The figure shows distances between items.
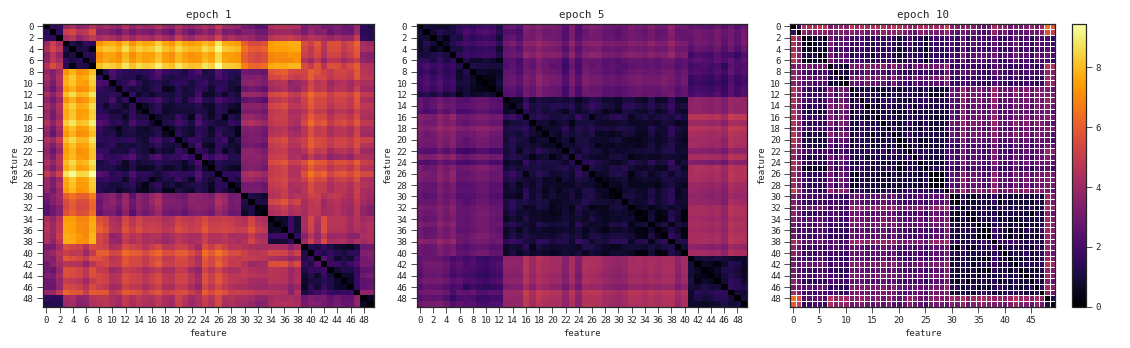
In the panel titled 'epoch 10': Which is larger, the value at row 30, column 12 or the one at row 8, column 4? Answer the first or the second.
the first
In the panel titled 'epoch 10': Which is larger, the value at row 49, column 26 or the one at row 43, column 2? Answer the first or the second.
the first
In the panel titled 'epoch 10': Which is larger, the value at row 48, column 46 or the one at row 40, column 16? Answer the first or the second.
the first
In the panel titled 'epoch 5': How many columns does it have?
50
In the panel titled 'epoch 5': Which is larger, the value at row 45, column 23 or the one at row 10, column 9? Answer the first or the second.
the first
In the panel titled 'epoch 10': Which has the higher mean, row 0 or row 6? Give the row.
0
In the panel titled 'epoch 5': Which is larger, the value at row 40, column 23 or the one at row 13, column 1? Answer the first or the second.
the second
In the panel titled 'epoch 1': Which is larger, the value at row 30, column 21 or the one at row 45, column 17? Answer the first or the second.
the second
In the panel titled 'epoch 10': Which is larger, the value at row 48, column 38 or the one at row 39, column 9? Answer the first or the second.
the first
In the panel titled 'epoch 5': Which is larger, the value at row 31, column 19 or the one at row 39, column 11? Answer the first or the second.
the second
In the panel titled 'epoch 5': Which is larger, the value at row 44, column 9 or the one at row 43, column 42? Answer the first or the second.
the first
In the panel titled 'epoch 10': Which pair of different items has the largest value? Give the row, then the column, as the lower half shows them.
48, 0
